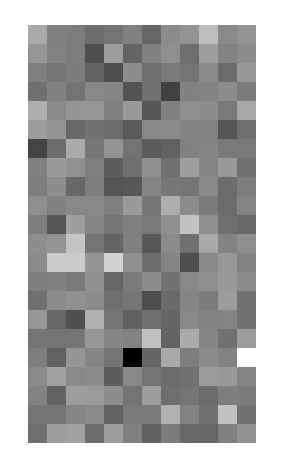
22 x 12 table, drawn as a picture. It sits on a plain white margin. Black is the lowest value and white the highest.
The halves do not mirror each other. The texture is fine-grained noise. There is no overall slope. There are no regular stripes. A few values lie far out on both sides of the bulk. Overall the values sit about 50% of the way up the scale. No seam splits the table.
